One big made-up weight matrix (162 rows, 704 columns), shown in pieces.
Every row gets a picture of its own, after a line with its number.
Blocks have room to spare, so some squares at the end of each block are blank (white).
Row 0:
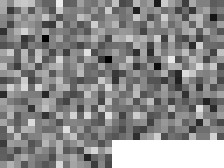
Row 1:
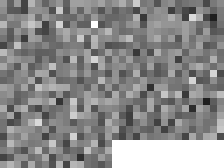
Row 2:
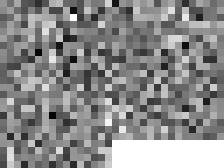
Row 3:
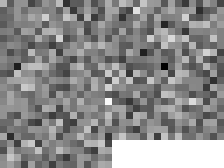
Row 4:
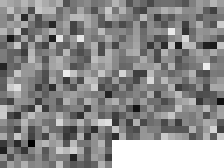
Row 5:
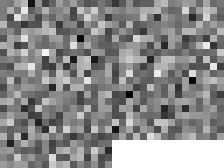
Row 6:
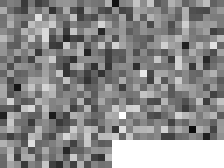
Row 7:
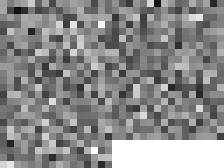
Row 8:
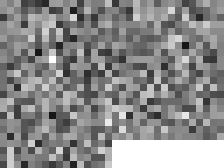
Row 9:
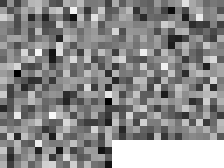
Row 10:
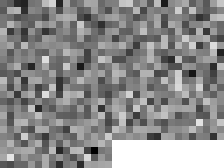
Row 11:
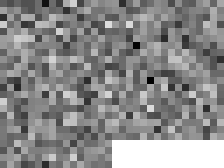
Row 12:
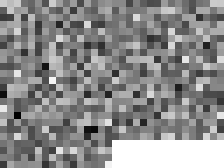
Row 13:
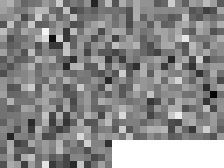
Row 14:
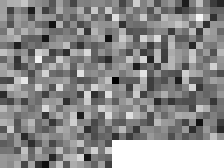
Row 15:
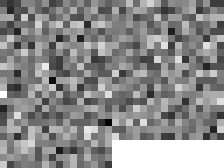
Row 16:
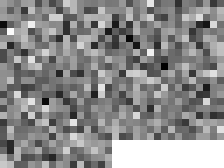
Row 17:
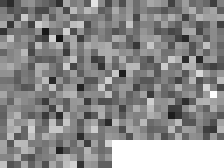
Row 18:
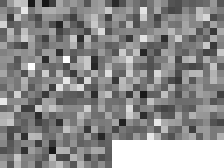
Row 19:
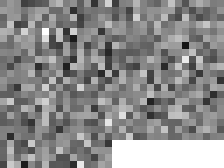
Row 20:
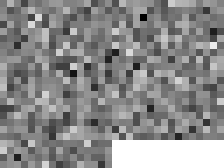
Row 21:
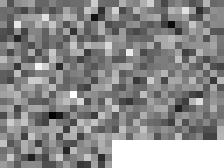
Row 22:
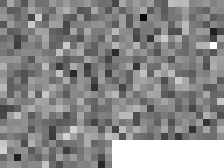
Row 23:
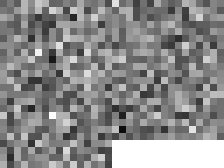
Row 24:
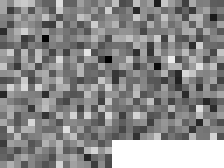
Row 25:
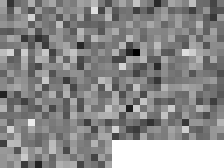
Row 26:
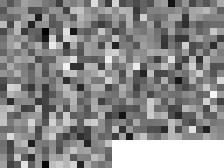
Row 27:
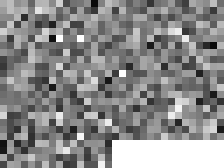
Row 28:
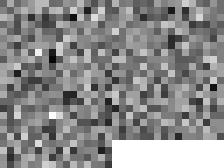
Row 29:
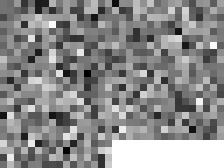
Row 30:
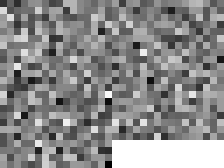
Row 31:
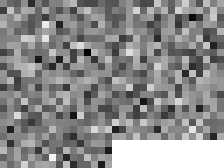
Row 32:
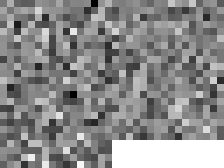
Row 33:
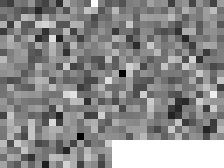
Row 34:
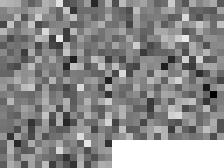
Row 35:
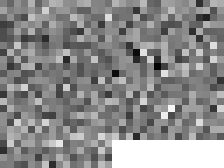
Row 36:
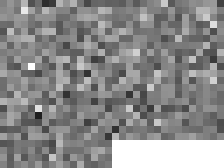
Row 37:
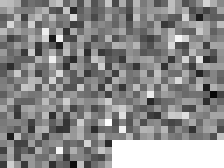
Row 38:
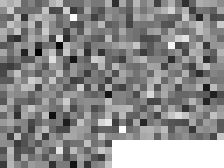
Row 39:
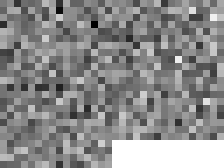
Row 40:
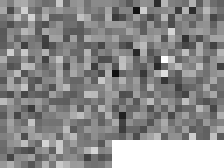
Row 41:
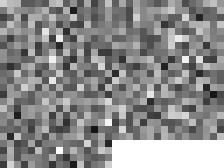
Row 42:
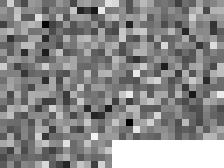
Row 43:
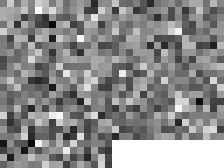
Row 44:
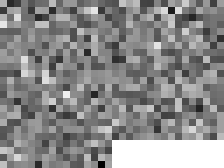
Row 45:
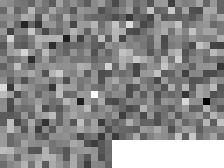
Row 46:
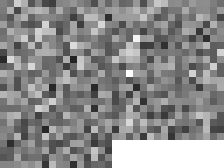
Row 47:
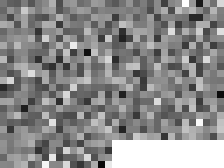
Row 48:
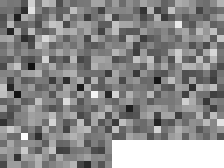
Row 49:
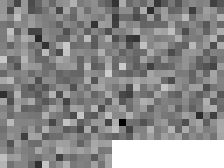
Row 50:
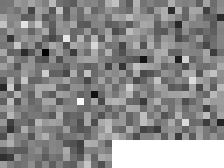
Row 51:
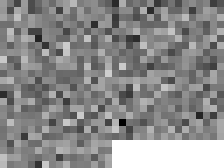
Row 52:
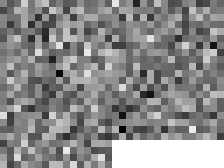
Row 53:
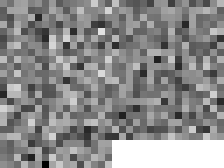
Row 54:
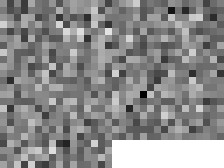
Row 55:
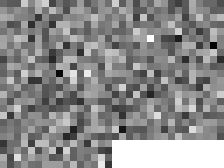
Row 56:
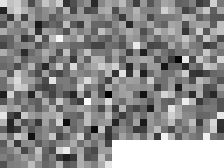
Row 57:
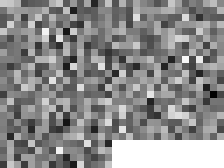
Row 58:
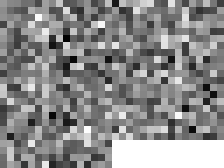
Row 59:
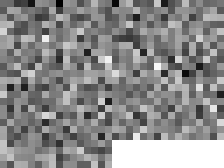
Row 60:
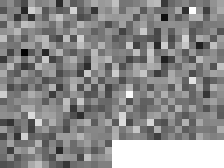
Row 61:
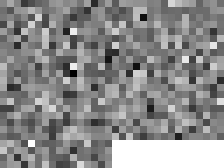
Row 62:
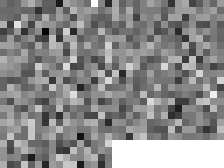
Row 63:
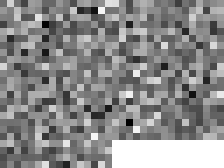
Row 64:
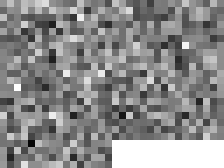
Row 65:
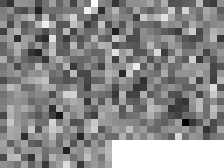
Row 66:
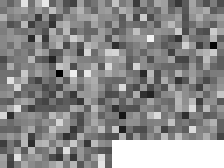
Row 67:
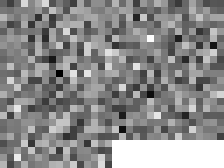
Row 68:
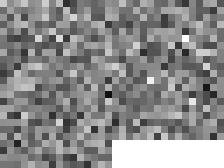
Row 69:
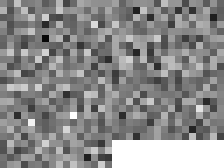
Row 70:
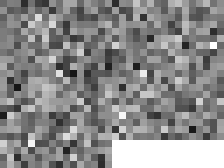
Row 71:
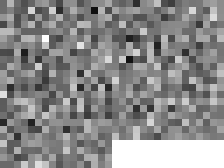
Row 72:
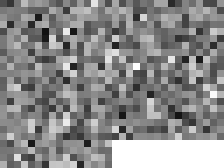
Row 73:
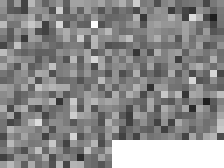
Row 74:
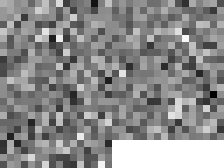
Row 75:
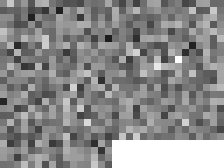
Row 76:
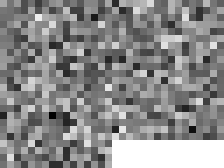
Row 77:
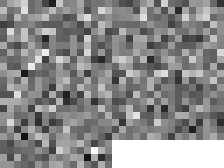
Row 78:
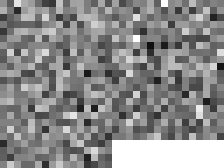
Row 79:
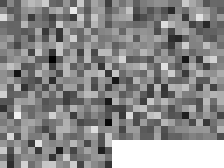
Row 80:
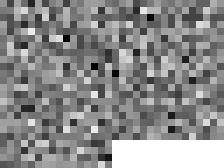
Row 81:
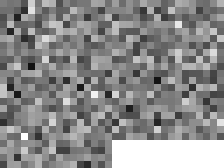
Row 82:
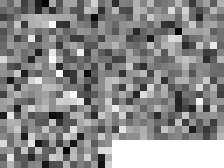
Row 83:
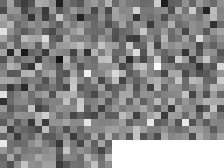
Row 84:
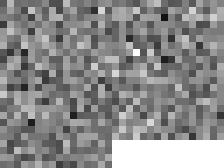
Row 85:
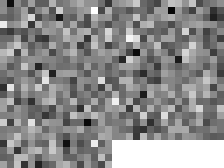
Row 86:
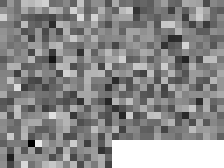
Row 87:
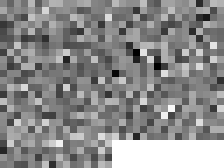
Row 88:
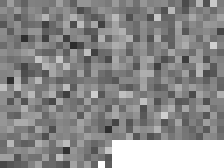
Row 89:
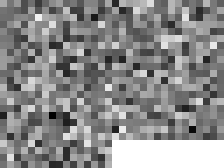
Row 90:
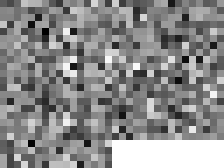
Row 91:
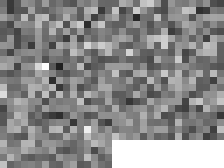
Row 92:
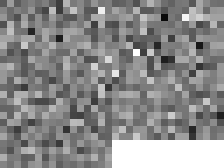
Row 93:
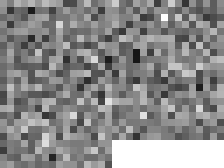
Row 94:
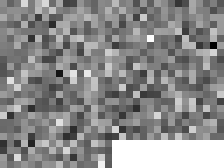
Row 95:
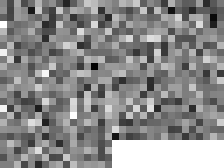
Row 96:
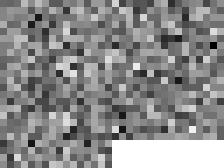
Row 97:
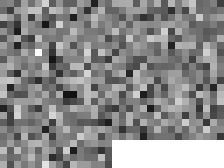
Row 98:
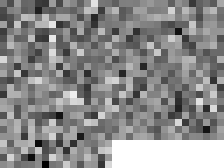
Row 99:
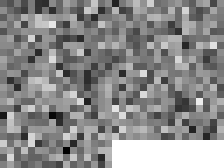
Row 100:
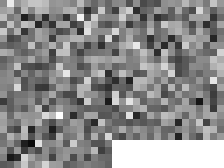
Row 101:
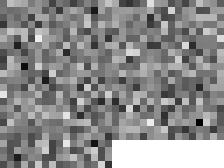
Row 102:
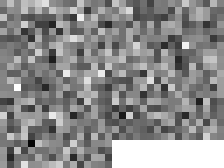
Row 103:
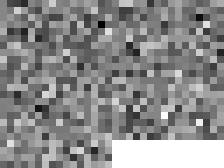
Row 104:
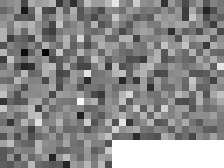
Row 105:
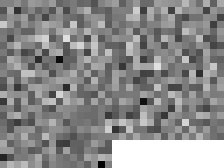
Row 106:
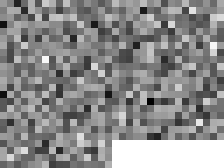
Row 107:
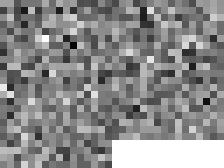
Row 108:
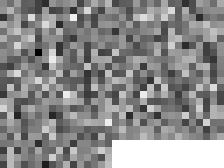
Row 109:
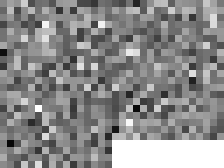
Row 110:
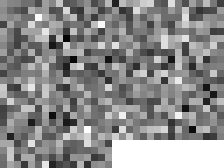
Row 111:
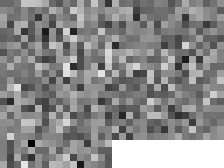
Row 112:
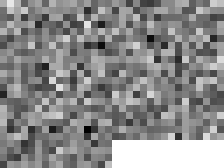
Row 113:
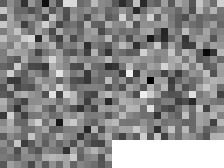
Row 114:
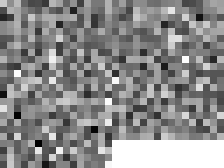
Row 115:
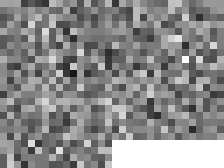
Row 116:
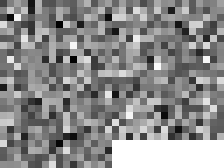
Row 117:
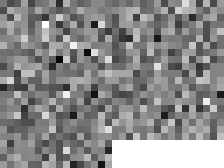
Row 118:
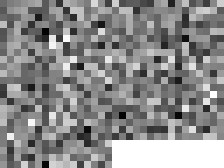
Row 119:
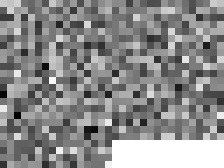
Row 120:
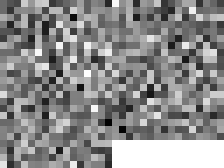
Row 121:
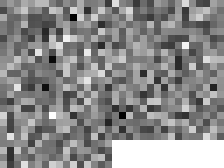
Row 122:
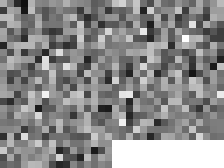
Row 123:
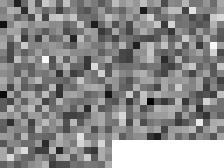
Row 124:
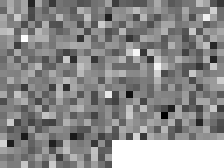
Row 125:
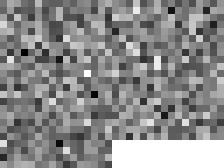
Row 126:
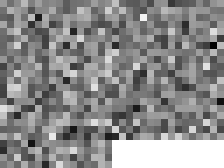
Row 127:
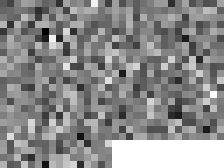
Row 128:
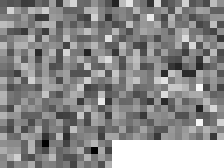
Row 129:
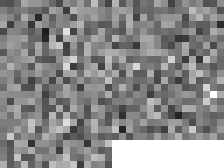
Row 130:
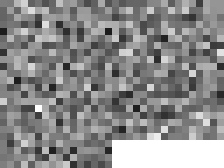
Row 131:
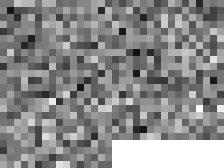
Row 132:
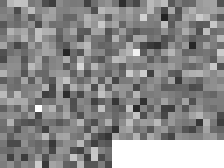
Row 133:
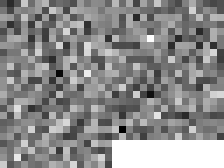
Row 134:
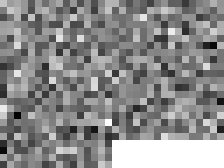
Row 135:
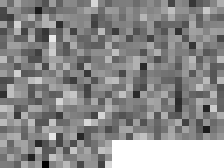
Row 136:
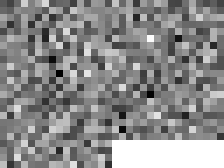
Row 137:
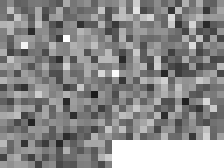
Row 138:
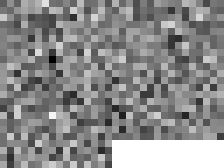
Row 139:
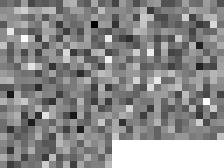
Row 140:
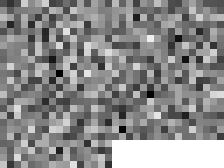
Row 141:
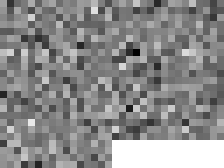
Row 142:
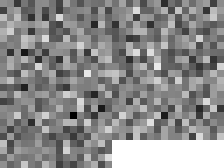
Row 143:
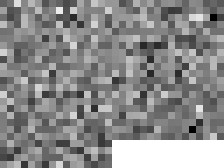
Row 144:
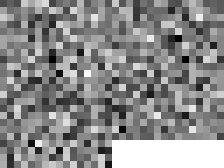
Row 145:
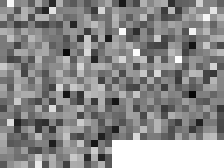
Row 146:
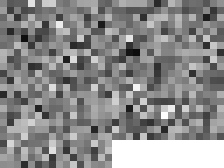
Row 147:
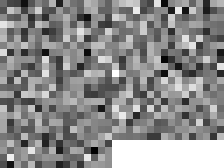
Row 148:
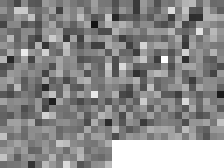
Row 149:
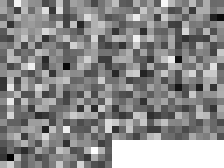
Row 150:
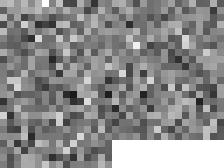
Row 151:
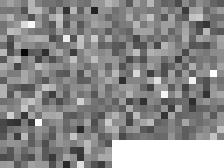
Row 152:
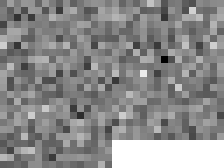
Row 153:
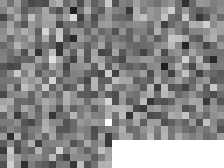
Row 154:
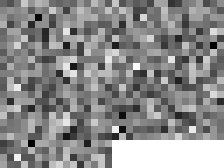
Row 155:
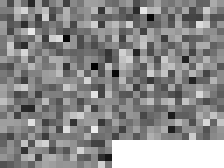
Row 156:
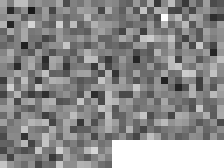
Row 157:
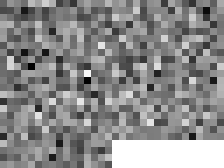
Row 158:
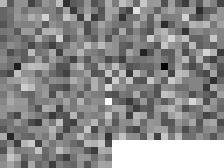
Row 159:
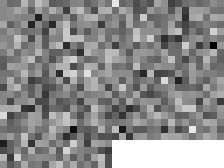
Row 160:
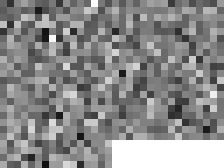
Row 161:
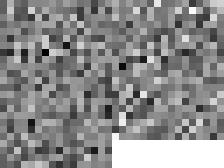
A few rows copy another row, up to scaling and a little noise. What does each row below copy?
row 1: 73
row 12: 119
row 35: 87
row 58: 110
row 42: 63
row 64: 102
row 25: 141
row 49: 51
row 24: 0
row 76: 89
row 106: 123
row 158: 3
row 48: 81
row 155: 80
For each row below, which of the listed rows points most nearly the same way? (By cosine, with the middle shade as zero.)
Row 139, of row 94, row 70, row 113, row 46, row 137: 137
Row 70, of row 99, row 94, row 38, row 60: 99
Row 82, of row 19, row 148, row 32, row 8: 8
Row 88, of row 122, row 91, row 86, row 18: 122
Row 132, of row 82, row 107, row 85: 107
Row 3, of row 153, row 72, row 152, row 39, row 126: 153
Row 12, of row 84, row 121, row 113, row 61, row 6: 113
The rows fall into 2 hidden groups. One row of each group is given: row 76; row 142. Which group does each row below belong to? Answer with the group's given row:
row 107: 142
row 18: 142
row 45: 142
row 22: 76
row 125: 142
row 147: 142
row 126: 76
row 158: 76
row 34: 76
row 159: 76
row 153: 76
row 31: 142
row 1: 142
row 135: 76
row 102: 76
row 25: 142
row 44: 142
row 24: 142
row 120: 76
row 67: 76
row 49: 142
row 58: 76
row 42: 142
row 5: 142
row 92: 142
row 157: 142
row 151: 142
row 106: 142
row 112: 76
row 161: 142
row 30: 76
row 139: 142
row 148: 142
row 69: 142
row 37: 76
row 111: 76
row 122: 142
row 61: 76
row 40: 142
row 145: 142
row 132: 142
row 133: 76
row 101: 142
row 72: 76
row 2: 76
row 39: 142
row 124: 142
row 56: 76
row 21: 76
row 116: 142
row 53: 76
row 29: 76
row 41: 76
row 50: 142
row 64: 76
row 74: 76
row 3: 76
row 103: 142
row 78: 142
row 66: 76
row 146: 142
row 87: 142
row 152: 142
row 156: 142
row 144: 76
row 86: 76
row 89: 76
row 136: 76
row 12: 76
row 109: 142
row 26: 76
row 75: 142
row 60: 142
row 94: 76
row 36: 142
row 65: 76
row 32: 76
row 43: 76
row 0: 142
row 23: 76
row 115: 76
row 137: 142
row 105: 142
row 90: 76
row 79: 76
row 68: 76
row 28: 76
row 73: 142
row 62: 76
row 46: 142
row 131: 142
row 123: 142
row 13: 76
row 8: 76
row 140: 76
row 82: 76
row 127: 76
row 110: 76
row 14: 142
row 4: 76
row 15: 76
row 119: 76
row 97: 76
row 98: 76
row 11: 76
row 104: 142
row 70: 76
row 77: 142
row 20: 76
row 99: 76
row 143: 142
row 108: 76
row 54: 142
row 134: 76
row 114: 76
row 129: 76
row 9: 76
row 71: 142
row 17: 76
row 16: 142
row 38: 76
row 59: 142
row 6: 76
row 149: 142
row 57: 76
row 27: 76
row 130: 142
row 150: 76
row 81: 142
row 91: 76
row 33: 76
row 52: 76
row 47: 142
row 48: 142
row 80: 142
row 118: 76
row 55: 76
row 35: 142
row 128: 142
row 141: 142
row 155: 142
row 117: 142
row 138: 76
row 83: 142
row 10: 142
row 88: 142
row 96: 76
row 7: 142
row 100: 76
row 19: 76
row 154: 76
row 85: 142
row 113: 76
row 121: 76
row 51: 142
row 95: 142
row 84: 142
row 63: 142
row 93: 142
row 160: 76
